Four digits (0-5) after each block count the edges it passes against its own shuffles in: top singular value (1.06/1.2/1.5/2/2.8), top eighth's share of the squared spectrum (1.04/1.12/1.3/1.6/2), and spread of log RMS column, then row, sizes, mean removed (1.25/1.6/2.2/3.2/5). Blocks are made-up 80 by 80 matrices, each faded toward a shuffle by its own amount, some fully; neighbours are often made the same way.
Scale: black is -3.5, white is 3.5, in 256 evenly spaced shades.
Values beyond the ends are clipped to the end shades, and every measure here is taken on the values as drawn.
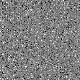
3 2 1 0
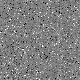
0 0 0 0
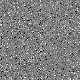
3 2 1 0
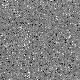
1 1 0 0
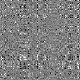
4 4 3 3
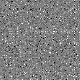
3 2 1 1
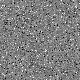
1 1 0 0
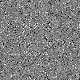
2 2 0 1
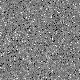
0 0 0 0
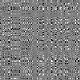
5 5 4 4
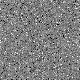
2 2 0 0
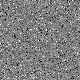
1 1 0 0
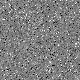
0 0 0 0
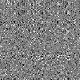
4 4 2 2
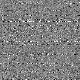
2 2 0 3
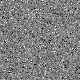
0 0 0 1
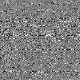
2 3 0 4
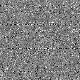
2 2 0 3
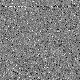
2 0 0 1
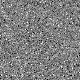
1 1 0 1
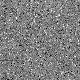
0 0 0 0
